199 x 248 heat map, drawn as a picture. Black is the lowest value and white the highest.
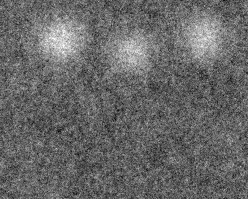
No row or column stands out. The field is mottled with small blotches. Three bumps rise from the field. Overall the values sit about 40% of the way up the scale.
